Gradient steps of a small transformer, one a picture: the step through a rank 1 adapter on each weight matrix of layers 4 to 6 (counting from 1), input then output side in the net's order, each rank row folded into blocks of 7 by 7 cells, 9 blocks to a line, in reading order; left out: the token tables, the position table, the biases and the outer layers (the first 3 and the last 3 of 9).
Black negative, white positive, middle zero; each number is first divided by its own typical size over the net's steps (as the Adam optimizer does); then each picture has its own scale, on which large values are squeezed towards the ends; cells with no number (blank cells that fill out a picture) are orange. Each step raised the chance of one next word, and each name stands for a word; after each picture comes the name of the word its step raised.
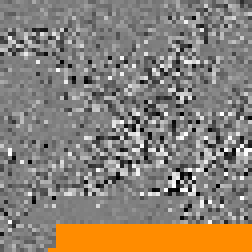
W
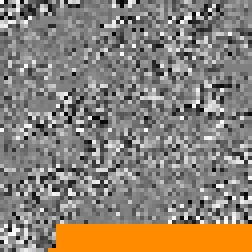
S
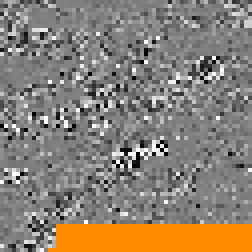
W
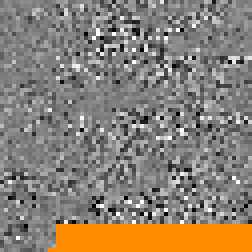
S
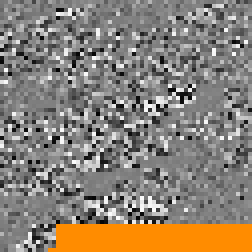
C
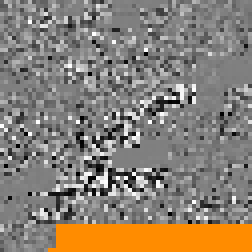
W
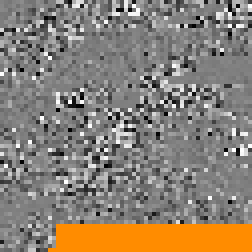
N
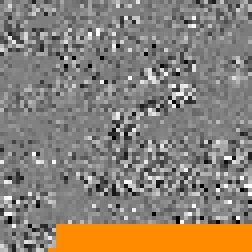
W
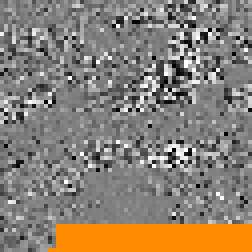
N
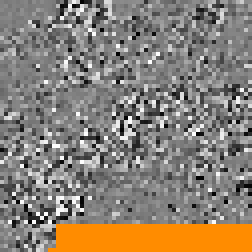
C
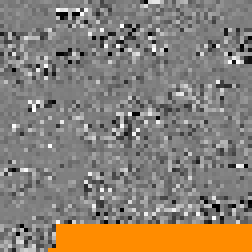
S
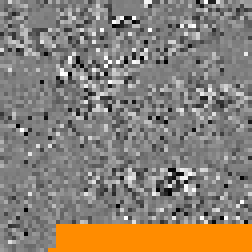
W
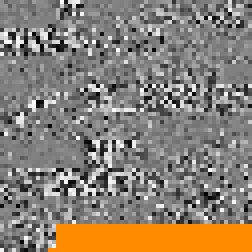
S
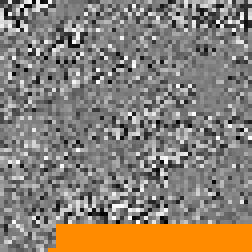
C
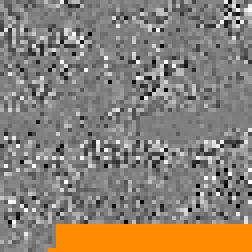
N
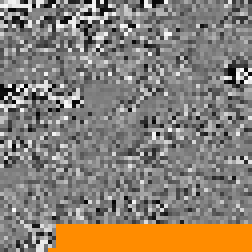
C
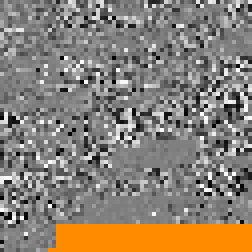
C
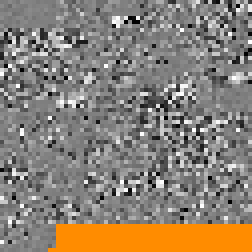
S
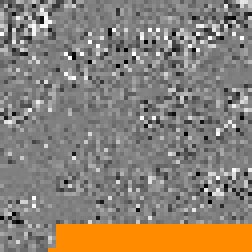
N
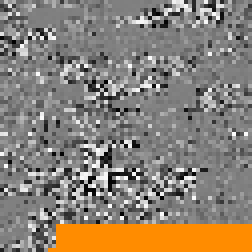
C
